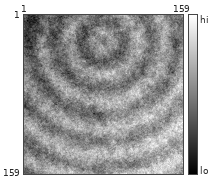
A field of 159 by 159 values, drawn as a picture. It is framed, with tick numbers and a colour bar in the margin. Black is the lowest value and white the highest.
Ninth with the lowest average: top left. Rings: centred on the top middle. Odd rows or columns: none. Ninth with the highest average: bottom right. Slope: up to the bottom right. Histogram: bell-shaped.
